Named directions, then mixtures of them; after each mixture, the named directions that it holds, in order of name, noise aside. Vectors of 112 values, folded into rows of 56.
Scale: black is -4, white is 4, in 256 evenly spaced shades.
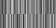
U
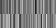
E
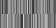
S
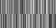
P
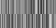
E, P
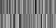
E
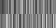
E, U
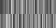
E, U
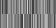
S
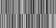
P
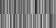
E, P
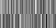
E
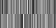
S
